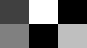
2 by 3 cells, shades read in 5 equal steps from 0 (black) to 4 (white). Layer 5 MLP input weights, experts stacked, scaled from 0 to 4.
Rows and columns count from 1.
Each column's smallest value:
1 0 0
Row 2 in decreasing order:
3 2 0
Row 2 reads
2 0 3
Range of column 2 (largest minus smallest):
4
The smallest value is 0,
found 2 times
